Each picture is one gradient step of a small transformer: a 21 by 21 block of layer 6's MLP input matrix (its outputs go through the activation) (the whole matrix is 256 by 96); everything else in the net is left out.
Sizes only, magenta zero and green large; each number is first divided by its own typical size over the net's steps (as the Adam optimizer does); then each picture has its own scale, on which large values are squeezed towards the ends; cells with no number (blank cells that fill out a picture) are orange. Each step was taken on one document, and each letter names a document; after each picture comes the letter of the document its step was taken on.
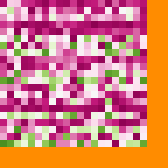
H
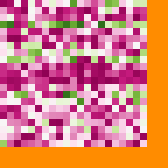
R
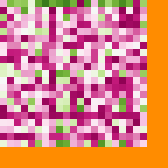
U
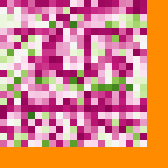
H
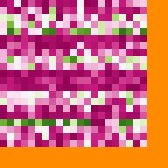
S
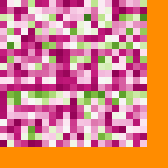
S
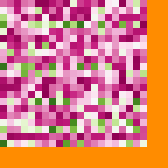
R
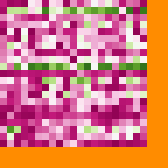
S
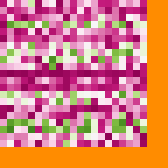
S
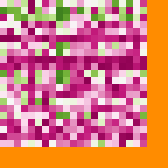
U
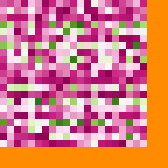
R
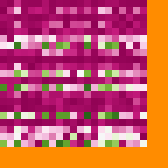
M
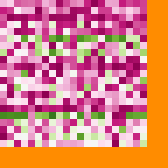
H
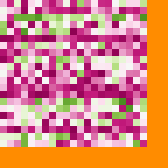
U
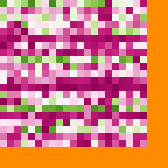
U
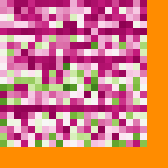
H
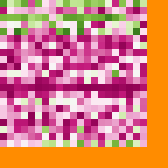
U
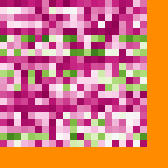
H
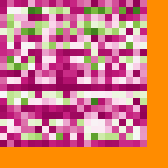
S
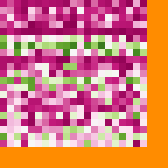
H
